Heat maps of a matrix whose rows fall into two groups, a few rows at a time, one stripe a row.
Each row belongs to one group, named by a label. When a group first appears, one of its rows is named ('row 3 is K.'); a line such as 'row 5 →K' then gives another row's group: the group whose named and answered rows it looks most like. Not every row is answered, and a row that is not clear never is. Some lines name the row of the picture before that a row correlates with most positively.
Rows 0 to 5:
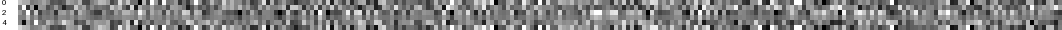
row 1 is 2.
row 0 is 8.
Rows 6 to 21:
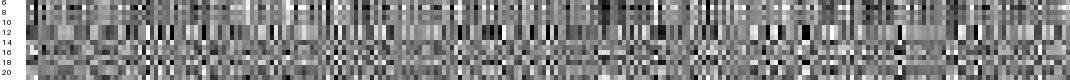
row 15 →2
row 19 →8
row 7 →2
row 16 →2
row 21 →2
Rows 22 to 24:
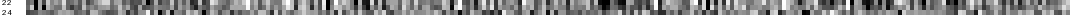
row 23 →2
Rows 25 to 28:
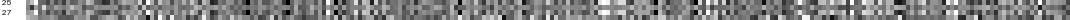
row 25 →2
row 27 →2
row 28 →8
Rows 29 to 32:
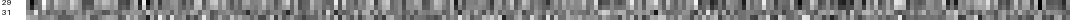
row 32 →8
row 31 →2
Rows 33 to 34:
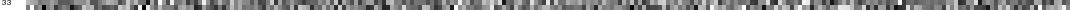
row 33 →8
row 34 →2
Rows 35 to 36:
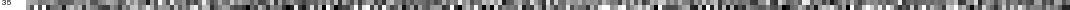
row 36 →2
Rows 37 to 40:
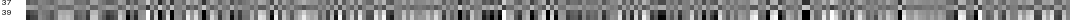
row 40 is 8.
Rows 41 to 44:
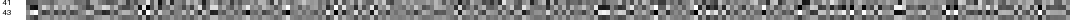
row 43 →2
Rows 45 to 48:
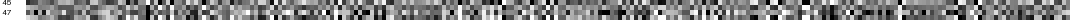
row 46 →8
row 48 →8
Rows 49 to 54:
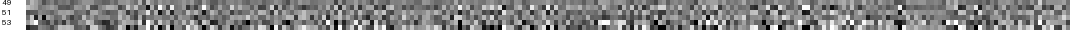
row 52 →2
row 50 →8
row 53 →2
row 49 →2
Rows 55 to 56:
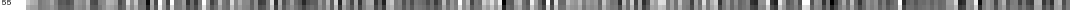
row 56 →8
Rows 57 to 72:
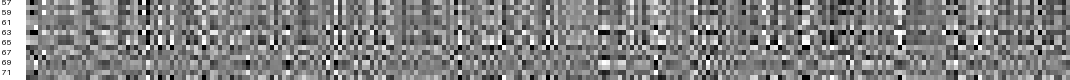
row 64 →8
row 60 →8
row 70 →2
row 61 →8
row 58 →8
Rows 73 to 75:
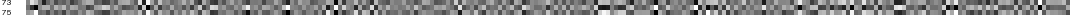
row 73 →2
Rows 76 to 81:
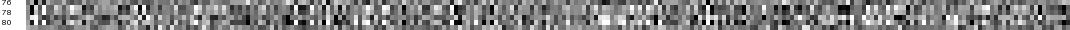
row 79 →2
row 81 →8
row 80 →2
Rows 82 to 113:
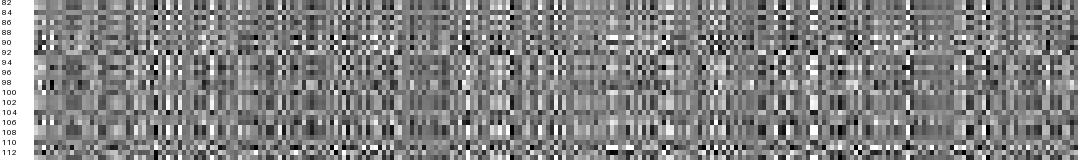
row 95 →2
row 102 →8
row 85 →8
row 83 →8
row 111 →2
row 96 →8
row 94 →8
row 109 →8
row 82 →8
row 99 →2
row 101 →8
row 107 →8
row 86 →2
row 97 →8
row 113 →8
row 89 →2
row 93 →8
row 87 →8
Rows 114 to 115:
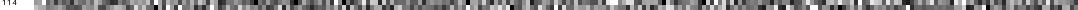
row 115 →8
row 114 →2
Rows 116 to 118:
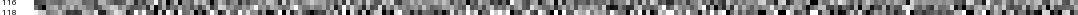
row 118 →8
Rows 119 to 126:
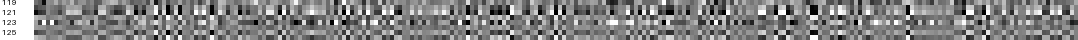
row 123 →2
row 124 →8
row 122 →8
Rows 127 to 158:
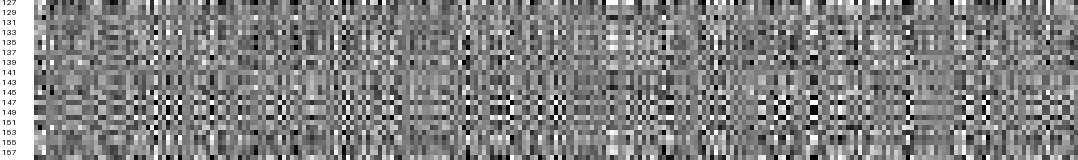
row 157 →2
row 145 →2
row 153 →2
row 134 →2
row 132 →2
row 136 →2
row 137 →8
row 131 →8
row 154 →8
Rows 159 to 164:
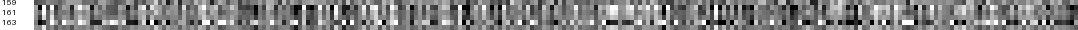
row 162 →2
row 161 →2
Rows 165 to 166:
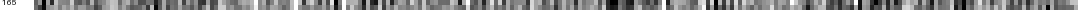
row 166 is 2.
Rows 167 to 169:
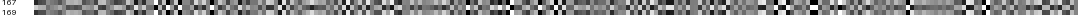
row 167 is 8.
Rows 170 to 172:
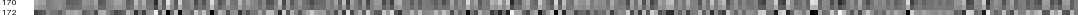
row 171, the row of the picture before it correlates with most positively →168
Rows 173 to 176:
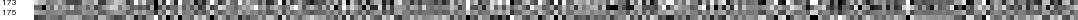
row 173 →8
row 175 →8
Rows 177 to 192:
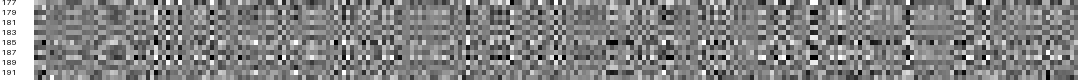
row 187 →2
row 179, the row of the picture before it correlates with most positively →176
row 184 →8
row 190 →2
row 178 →2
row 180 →2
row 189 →8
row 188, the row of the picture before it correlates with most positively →176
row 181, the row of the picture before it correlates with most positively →176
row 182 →8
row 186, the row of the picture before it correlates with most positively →176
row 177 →8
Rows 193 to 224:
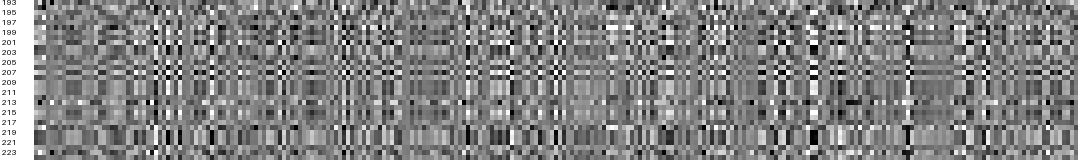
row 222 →8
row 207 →8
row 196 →2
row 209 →8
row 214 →8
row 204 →2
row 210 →8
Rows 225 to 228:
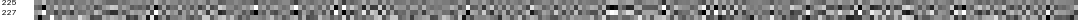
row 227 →2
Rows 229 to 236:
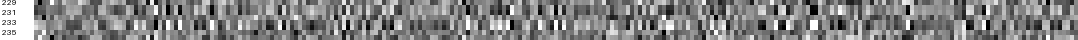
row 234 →8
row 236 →2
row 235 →2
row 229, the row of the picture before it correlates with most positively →228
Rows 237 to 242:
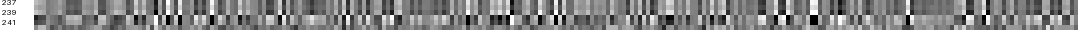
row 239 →8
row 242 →2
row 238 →8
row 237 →8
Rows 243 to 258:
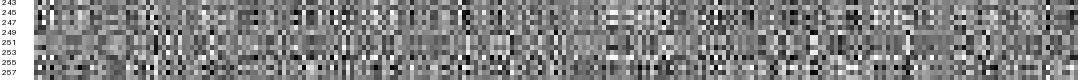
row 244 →2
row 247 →2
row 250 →8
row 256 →2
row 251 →8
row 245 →2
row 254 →2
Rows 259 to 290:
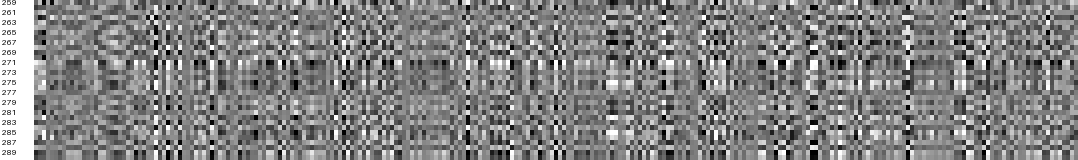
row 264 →8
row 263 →2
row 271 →8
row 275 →2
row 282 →2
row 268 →8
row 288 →8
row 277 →8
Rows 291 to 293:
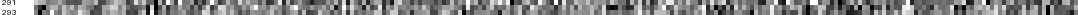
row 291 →8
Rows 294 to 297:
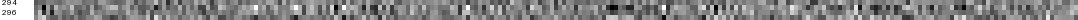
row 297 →2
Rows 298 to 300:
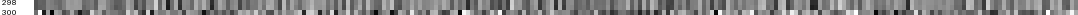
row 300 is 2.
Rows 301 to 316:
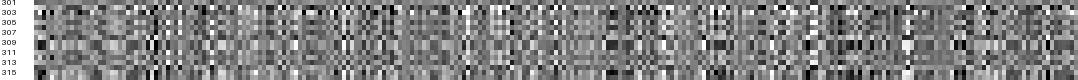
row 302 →8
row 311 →8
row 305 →8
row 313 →8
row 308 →2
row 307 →8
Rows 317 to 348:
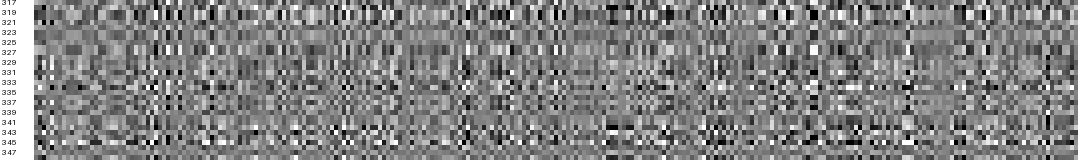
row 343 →2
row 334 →2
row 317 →8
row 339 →2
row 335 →8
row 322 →8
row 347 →2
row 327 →8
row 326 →8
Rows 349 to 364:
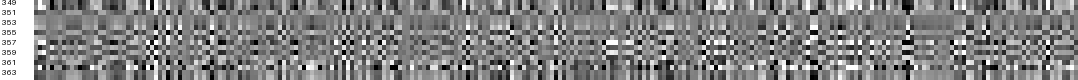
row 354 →8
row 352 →8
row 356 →8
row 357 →2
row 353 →8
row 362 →2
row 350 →2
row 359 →2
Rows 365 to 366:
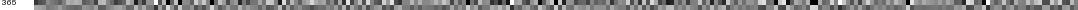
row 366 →8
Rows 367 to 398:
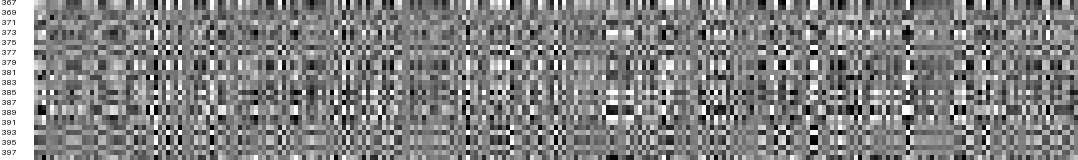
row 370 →2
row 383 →8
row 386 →8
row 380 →8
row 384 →8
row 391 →2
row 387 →2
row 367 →8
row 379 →8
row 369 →2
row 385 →2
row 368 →8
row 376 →8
